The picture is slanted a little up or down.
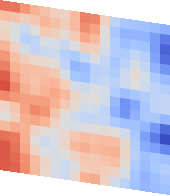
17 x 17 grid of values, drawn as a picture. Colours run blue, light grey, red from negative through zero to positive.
Lone odd cells: none. Slope: up to the left. Average level on the scale: 50%. Stripes: none. Histogram: bell-shaped.
